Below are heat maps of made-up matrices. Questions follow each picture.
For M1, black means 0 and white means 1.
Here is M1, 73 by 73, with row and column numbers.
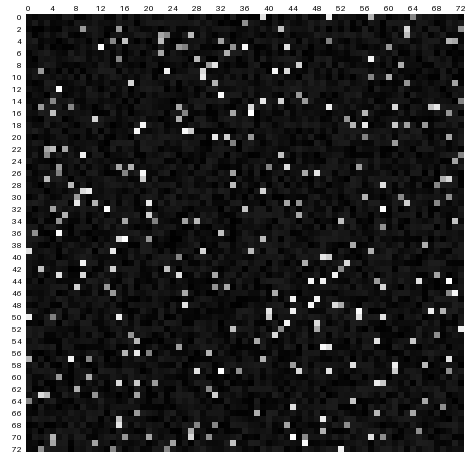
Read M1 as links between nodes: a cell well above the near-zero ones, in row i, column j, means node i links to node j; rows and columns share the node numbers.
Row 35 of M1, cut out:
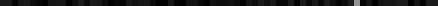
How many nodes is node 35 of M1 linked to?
1
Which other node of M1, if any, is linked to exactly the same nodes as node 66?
node 54
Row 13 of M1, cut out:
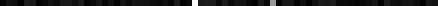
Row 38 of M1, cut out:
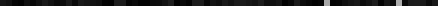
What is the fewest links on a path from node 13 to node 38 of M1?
6
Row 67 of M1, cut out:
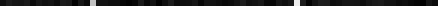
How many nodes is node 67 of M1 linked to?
2
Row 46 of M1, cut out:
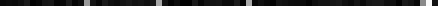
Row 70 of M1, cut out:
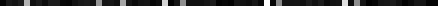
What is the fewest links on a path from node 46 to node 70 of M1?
1
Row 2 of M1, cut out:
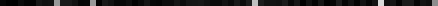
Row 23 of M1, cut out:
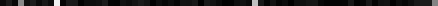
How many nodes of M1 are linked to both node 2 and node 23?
3
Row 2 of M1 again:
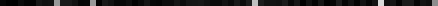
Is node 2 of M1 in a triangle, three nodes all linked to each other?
no
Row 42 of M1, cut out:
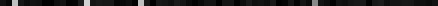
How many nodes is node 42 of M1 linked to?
4
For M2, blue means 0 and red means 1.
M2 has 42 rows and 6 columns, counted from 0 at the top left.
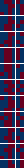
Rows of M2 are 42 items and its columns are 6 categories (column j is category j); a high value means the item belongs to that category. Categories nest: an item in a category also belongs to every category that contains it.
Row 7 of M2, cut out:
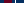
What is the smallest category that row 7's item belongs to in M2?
1
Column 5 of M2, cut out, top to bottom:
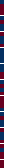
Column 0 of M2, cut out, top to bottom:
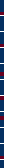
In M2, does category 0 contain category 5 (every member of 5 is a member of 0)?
no
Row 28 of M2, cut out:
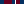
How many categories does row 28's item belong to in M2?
3
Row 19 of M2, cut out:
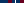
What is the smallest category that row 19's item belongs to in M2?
5
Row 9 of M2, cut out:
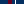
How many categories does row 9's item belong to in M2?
1
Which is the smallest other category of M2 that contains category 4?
1
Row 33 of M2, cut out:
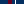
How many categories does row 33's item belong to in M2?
1
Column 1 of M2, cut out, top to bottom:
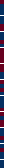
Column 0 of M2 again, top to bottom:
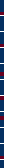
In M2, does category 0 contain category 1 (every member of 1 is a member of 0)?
no
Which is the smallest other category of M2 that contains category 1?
2
